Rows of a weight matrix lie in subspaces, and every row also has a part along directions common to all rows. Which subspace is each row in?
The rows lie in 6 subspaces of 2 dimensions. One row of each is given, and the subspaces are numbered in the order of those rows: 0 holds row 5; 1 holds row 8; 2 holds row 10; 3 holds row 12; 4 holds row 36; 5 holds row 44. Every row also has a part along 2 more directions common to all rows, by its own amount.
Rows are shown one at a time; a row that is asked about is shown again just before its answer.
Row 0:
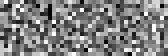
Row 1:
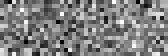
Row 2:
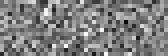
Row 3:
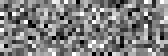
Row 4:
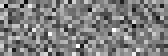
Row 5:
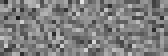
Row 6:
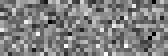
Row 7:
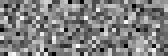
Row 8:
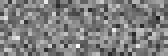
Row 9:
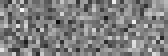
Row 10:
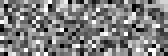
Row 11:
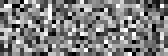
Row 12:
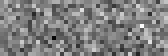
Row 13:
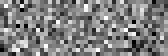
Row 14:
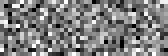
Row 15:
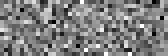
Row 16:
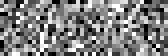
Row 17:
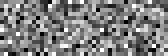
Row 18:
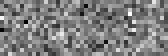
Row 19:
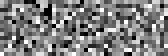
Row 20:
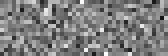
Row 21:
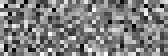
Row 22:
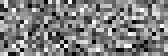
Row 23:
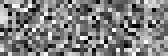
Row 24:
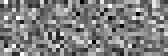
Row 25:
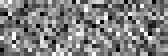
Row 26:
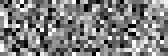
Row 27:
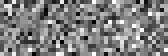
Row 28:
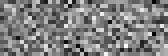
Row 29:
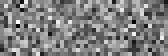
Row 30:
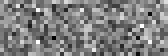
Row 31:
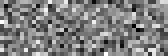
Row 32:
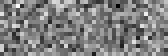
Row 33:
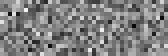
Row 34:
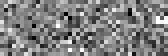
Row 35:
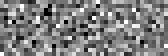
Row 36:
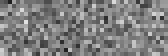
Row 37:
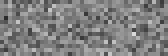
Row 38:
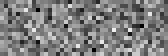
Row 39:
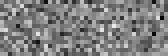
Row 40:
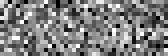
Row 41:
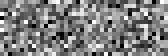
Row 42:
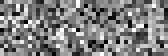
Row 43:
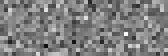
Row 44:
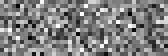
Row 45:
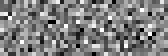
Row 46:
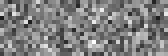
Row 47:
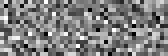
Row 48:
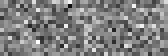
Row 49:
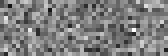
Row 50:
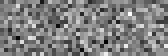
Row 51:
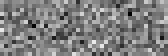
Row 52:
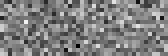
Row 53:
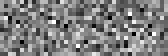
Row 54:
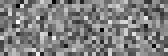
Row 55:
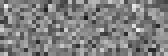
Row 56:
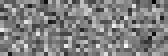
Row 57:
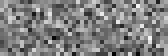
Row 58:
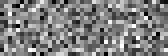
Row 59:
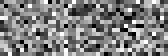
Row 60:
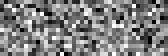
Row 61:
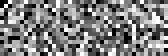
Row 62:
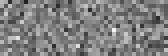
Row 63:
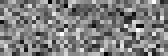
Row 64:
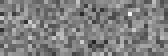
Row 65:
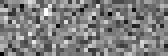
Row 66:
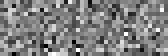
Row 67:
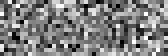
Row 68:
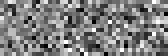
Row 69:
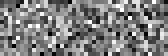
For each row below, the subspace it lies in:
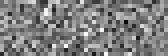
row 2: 0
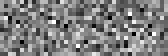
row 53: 4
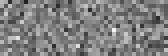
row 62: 1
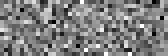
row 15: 0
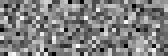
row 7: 2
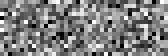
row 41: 5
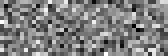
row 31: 2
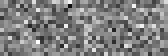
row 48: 3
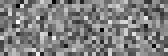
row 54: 2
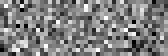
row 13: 4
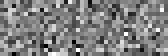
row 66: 2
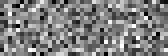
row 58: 2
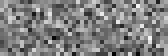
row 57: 3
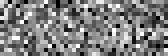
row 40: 1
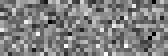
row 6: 3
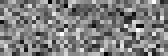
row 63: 2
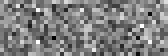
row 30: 3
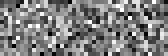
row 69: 4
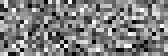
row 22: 0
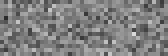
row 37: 1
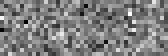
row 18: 5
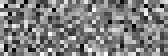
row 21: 1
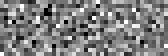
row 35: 0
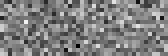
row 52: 4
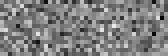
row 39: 3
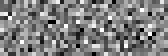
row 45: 4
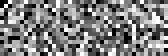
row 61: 1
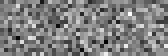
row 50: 5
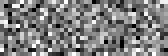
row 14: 2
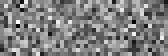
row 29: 4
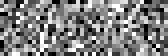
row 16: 2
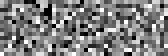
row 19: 0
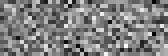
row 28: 5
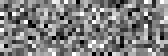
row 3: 5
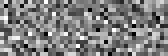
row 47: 1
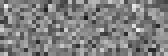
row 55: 2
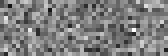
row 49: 1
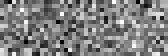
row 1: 4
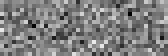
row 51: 5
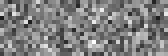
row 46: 5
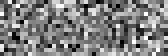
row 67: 1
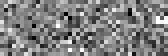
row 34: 5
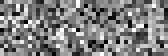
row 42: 5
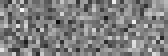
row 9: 4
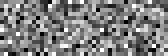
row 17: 2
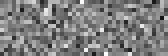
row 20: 0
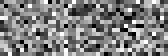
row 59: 2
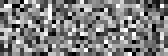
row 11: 0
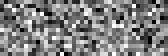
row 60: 3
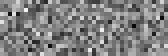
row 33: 3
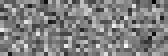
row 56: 3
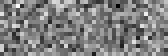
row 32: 1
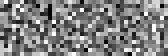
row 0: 0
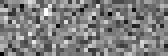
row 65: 0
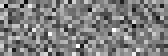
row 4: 1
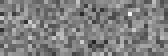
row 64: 5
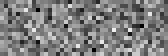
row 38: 3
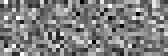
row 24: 0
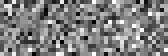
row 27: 4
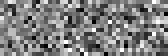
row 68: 5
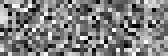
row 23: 3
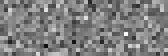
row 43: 2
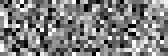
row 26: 4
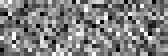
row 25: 4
